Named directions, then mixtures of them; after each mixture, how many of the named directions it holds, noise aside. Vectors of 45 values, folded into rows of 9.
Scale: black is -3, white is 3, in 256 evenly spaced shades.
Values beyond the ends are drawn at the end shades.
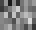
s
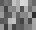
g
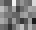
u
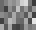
two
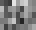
two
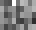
two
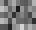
three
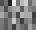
three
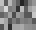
three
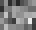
two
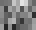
one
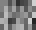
three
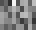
three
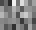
three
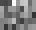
two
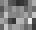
two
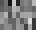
two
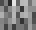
three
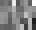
two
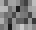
three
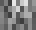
three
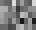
one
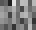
three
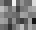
one
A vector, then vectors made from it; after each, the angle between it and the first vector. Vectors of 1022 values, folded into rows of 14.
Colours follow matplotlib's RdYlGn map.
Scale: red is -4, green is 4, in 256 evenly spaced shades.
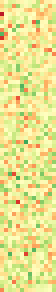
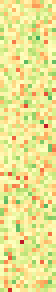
partly opposed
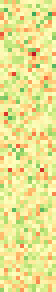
orthogonal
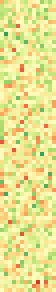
partly opposed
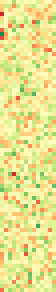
nearly parallel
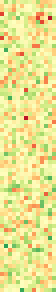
partly aligned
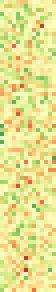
partly opposed
